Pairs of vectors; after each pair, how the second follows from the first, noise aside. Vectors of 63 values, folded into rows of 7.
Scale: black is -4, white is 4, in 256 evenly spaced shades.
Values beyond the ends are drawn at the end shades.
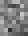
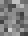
sign-scrambled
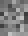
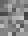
sign-scrambled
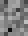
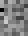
shuffled
